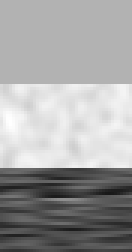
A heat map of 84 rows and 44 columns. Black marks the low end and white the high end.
The table splits into 3 rows of 1 panel. Panel 1,1: high, flat. Panel 2,1: very high, blotchy, faint in contrast. Panel 3,1: low, streaked across.
